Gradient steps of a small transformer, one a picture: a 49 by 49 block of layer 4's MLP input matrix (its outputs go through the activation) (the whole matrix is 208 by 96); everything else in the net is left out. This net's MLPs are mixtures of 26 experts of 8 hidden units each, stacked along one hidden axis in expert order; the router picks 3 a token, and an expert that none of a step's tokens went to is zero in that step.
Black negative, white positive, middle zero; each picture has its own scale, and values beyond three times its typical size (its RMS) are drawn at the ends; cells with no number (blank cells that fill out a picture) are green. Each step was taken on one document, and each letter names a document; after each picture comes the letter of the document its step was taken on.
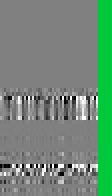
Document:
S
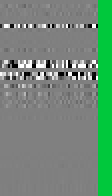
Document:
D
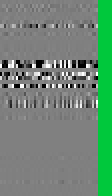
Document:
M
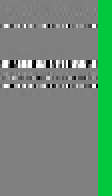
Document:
D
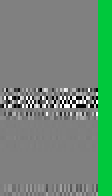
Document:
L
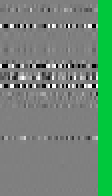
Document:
M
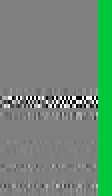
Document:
L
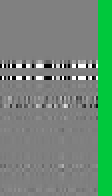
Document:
S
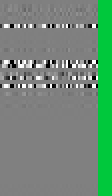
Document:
D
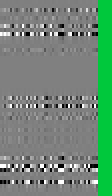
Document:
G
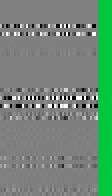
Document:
L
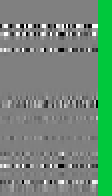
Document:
G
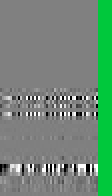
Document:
L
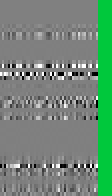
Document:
S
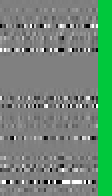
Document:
G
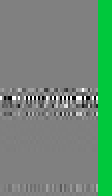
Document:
L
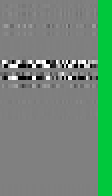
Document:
D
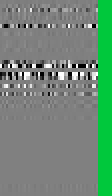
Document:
M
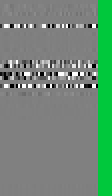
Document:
D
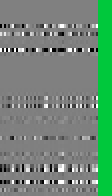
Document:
G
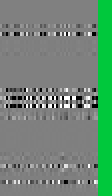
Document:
L
